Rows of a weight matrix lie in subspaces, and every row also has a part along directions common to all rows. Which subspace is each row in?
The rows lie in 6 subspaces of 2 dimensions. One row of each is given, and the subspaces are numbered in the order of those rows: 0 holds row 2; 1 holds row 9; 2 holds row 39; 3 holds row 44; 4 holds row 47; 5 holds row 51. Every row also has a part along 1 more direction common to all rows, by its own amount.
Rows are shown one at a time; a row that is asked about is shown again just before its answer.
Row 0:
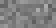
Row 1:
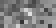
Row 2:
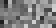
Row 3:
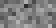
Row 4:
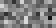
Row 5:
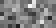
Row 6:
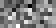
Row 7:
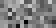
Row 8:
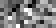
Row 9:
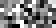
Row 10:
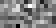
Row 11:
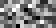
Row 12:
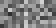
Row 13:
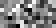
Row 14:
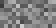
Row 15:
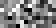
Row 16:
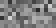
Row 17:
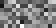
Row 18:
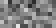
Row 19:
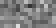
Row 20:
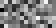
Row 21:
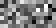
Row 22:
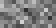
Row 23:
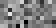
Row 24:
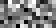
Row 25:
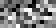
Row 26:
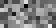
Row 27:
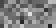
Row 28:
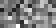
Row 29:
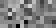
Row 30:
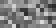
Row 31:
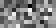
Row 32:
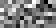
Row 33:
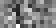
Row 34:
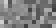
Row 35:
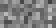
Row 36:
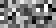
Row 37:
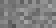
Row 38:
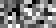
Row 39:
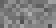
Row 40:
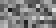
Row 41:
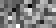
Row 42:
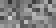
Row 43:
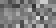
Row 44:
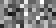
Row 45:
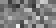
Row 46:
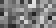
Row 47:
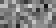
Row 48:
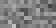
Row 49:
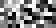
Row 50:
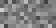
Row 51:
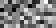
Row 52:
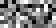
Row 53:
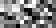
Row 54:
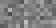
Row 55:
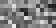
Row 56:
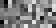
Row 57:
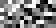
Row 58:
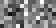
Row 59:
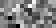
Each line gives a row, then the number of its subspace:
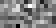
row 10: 4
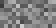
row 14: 2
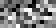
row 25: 3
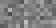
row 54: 3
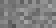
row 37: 1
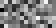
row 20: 5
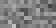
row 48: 1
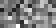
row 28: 1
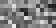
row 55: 1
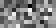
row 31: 3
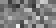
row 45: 0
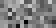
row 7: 3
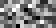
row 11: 5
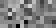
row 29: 3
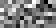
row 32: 5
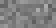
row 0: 4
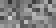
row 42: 4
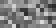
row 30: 1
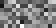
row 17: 2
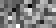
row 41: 0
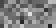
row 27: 2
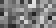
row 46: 1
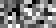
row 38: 0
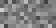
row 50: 5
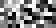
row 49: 3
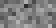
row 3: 5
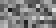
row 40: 3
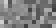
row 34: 0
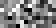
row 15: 1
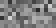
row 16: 4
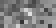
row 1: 2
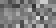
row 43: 0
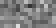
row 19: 4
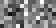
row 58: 3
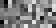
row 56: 0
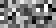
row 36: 4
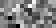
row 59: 1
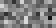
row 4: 2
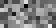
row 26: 5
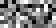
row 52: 4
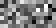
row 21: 4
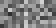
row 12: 3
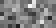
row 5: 1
